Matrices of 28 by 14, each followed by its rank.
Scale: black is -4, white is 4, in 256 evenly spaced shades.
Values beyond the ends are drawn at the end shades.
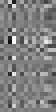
two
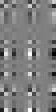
one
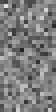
full rank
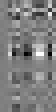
two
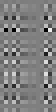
one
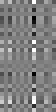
one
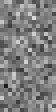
full rank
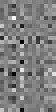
three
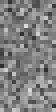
full rank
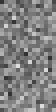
full rank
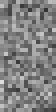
full rank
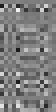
two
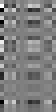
one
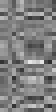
two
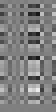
one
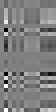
one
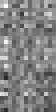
three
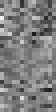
three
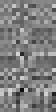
three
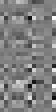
two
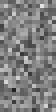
full rank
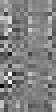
three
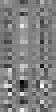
two
